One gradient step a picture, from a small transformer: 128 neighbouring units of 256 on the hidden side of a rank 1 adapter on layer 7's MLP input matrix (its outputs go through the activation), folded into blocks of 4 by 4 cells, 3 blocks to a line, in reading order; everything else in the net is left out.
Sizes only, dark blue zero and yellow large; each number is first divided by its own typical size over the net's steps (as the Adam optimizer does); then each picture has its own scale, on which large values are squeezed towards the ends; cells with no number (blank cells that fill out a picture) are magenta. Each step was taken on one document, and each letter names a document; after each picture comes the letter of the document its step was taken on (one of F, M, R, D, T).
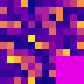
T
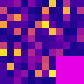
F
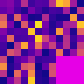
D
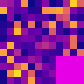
T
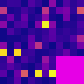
F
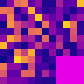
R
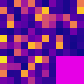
R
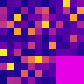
F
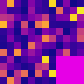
F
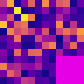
D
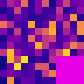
T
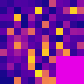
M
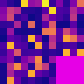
T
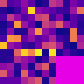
R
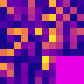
M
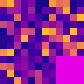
M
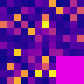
F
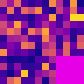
M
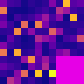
F
